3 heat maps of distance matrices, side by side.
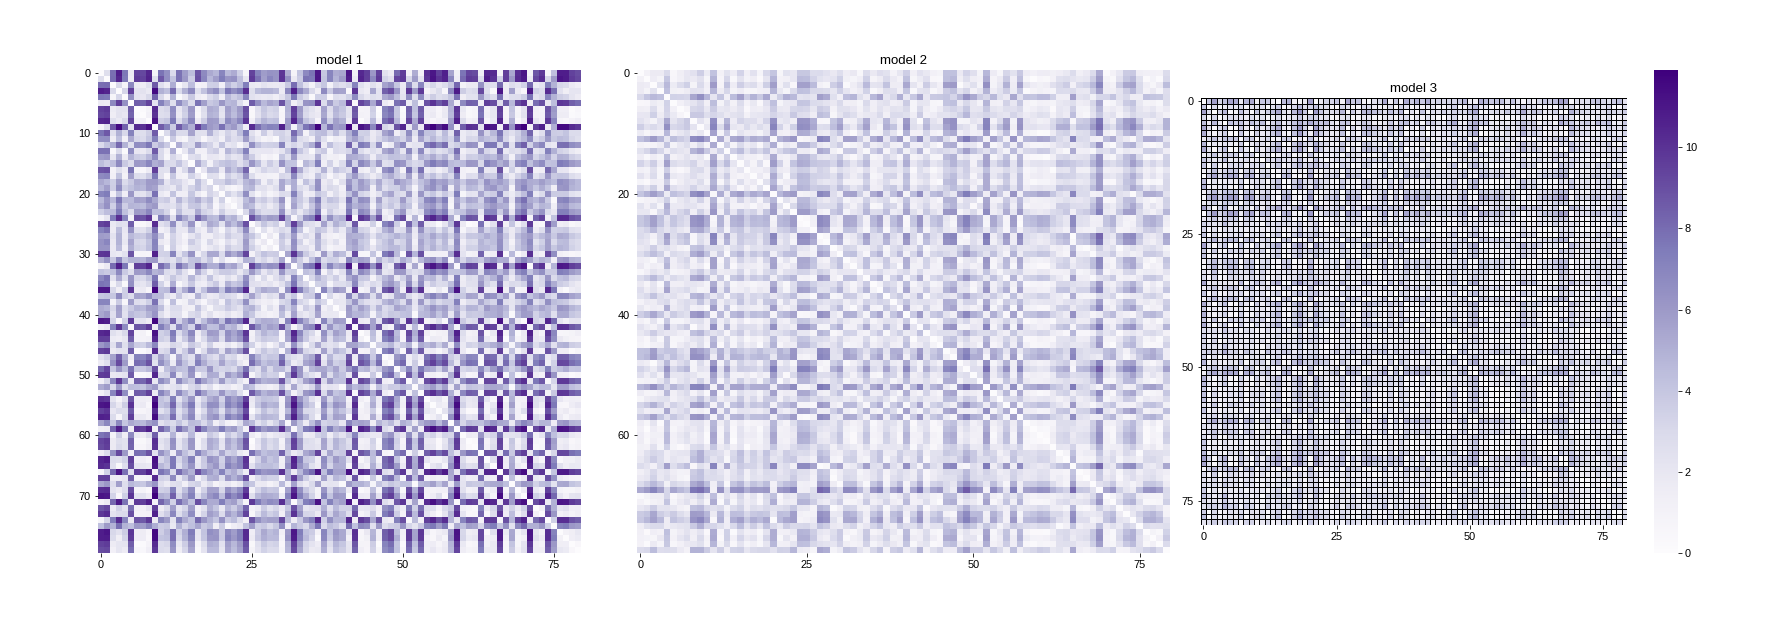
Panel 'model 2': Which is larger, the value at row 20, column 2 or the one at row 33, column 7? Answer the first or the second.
the first
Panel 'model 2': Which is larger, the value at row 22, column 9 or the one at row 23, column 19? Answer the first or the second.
the second
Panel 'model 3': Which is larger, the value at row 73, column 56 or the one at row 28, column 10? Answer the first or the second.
the second
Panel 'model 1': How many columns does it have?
80
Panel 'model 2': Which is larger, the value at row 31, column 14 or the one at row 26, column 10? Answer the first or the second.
the second
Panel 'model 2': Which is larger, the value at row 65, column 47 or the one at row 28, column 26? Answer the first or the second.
the first
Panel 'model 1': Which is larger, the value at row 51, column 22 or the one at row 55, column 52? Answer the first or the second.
the second
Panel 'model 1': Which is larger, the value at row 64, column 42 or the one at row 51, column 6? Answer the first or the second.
the first
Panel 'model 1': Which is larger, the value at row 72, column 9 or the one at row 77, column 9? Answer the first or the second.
the second
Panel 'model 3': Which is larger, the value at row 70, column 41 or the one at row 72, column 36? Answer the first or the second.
the second
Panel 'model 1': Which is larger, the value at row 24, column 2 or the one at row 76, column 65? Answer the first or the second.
the first
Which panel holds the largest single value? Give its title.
model 1
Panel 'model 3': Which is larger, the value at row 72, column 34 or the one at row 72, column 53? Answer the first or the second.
the first
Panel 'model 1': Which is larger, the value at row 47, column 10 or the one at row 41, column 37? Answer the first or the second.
the second
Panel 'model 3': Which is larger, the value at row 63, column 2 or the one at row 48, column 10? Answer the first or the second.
the first
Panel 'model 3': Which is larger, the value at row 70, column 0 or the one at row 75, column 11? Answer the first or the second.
the first
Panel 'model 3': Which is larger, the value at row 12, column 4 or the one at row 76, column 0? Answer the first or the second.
the second
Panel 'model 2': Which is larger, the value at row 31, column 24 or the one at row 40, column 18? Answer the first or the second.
the first
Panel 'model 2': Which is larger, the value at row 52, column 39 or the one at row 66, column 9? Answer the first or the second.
the first
